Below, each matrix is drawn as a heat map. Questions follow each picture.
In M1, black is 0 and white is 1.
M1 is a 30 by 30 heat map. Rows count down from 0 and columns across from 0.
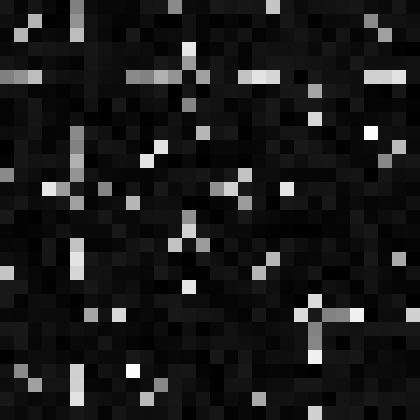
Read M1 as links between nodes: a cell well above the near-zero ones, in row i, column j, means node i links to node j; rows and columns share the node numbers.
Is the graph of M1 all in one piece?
no
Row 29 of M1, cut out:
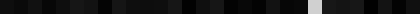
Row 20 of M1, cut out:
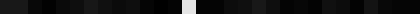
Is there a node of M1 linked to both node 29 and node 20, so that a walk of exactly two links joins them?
no
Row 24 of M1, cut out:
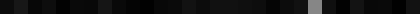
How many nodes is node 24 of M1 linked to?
1
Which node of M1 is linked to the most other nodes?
node 5
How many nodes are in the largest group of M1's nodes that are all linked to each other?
3
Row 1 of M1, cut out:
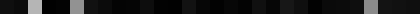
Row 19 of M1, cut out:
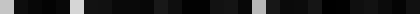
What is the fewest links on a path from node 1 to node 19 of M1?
2
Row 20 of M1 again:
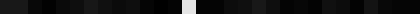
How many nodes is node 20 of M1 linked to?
1
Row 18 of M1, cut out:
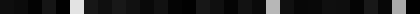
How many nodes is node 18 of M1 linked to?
3
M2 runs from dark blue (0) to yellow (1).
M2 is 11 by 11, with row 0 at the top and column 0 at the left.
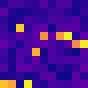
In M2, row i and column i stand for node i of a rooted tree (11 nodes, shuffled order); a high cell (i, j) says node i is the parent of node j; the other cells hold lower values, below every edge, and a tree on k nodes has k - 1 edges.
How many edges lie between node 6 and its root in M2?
0
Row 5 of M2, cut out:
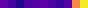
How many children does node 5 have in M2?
2
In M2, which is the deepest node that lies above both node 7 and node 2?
4
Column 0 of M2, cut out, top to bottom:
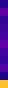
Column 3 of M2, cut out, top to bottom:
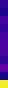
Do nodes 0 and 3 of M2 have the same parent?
yes
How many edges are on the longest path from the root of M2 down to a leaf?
5
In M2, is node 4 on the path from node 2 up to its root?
yes
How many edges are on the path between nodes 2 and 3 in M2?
1
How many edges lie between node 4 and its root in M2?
1
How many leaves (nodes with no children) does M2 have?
6
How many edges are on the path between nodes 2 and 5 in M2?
3
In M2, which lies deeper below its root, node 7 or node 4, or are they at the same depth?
node 7
